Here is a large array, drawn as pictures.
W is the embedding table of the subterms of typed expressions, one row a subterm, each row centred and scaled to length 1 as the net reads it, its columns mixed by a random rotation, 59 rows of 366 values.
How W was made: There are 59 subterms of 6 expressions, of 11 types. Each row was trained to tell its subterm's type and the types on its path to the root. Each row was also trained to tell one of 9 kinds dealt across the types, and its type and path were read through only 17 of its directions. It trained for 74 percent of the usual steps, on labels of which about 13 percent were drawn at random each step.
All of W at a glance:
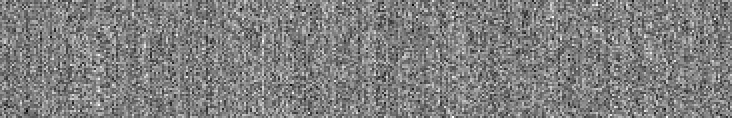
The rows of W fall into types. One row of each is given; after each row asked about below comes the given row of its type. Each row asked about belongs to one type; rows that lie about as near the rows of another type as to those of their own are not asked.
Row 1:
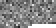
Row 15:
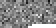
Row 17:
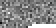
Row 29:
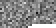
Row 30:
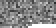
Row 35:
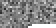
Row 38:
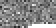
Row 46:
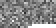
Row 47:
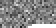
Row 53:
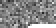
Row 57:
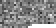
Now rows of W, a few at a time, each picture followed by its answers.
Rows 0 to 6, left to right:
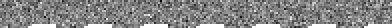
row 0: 53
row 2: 15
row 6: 57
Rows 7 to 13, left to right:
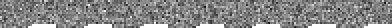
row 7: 57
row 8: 1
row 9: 38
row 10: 29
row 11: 29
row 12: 38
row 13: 46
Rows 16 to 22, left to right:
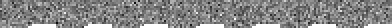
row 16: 30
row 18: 47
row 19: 47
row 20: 53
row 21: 53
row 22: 38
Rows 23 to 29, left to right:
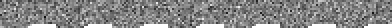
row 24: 35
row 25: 30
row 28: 35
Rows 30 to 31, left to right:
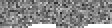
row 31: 53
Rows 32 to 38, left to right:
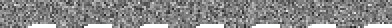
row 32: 47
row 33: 35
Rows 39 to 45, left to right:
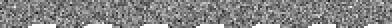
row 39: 38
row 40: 46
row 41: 53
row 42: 29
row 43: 53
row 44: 15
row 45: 35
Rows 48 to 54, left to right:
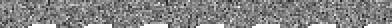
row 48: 29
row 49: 47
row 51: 35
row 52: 38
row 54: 35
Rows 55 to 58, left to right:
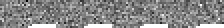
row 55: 47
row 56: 38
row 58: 1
